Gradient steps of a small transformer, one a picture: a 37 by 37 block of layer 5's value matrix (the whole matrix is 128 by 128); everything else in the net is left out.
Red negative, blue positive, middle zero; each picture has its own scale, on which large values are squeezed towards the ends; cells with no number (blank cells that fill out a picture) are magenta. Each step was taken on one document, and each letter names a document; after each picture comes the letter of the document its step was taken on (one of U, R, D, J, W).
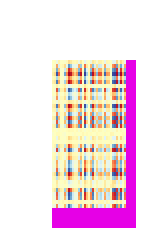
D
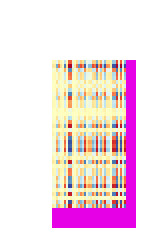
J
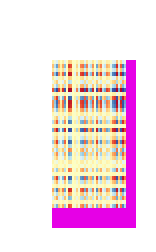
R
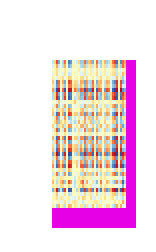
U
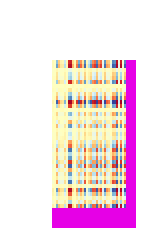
J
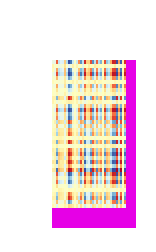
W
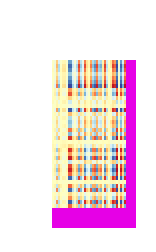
W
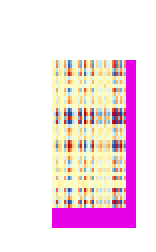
D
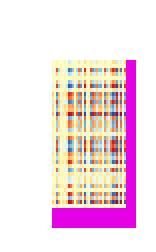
W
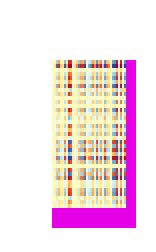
J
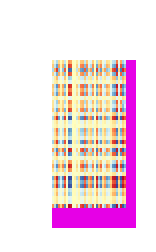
R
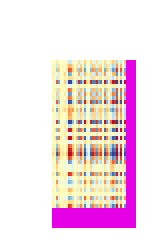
W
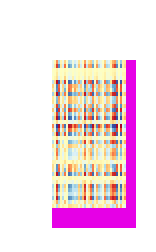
U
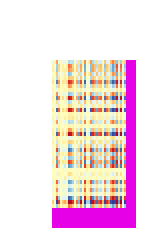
W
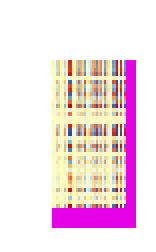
J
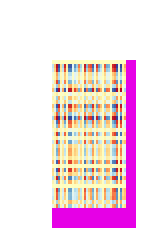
U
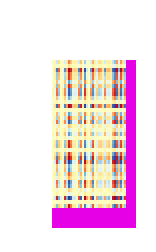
D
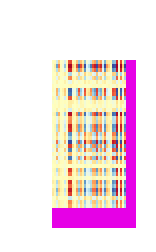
J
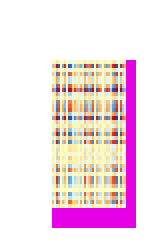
U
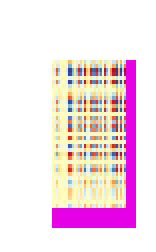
W
